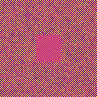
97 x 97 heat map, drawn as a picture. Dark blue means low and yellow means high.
Odd rows or columns: none. Calmest part: centre. Seam: none. Grain: checkered. Odd patch: calmer, in the centre.
